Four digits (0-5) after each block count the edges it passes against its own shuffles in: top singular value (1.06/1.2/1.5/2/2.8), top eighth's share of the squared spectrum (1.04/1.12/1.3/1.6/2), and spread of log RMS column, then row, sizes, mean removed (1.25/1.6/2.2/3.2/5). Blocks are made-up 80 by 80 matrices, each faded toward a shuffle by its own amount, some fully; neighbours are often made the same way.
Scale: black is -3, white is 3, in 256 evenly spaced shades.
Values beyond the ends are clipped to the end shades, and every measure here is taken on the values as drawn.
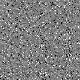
3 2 1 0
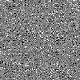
4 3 1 1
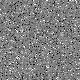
1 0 0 0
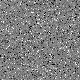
0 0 0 0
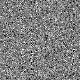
1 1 2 0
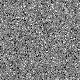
0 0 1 0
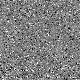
0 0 0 1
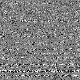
2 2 0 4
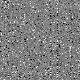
3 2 1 1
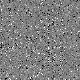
3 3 2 0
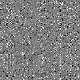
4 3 2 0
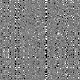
4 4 3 2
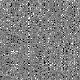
4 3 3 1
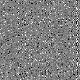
4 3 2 1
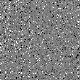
3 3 2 0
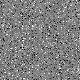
3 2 1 0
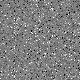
2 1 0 0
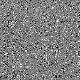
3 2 2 2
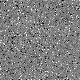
0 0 0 0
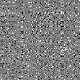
4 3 2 2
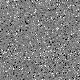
2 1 0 1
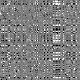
5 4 3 3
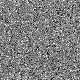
0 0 0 0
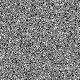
3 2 0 0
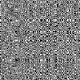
5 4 3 3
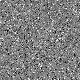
0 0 0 0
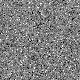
0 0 0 0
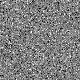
2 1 0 0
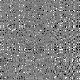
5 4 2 2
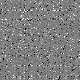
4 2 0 1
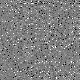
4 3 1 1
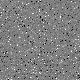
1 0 0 0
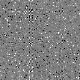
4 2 1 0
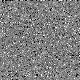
1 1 0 2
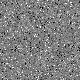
0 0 0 0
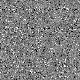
1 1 0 2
